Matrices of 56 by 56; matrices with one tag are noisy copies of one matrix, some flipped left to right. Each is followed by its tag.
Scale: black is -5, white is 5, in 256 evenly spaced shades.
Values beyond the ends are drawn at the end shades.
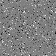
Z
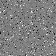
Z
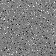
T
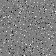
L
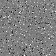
L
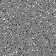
T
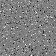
L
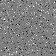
T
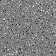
T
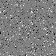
Z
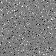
T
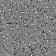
L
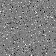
L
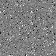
Z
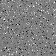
T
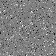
Z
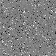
Z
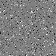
Z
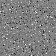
L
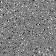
T
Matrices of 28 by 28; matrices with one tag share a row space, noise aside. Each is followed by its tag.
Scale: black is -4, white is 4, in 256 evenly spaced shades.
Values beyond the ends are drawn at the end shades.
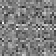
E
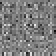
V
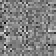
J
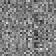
V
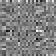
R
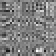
R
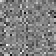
J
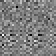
V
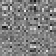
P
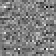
R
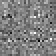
P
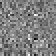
V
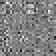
J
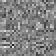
R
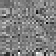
R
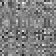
E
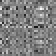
V
